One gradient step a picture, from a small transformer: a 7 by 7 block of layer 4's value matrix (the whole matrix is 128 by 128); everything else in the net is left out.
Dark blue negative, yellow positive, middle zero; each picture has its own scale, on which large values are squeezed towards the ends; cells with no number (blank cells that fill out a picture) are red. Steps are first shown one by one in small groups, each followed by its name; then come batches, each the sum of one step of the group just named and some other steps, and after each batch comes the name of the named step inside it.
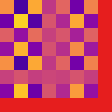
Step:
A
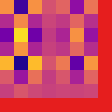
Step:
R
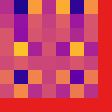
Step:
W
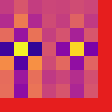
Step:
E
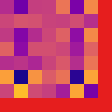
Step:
W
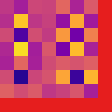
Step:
W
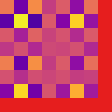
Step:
A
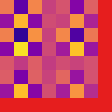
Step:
A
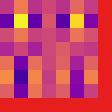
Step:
E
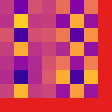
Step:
W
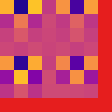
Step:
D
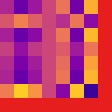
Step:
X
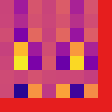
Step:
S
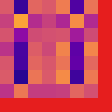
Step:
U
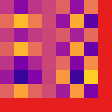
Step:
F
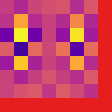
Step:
U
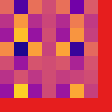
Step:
U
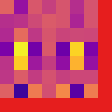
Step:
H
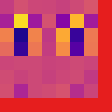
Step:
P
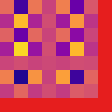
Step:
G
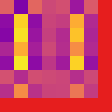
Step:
H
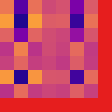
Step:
H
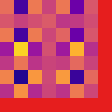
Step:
G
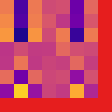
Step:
P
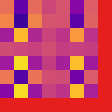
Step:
H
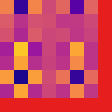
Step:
G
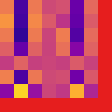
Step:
P
